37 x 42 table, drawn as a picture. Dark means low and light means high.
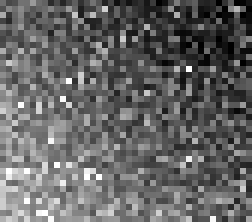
Fine speckle covers the field. No row or column stands out. There are no regular stripes. The field climbs toward the bottom left. The ninth with the highest average is the bottom left. The ninth with the lowest average is the top right.
